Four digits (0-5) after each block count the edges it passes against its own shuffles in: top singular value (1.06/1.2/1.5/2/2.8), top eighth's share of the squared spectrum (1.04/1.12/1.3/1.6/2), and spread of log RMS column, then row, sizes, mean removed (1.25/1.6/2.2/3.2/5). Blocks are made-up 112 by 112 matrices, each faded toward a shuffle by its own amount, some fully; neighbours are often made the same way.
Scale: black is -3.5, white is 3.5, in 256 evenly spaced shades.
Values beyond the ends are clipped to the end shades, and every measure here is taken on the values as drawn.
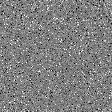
0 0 0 1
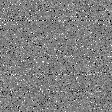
2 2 0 2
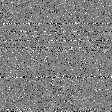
2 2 0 3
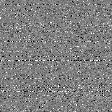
2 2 0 3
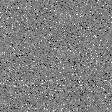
1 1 0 1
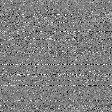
2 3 0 4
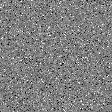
0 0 0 1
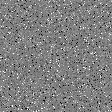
0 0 0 0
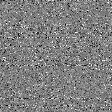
1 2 0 3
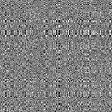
5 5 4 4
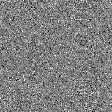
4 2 1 1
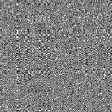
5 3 2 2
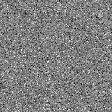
3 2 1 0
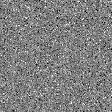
3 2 1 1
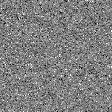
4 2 1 1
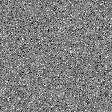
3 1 0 0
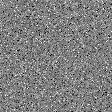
0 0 0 0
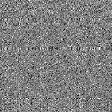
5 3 2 2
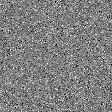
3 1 0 0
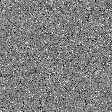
2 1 0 0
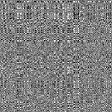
5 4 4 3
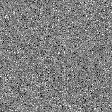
3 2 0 1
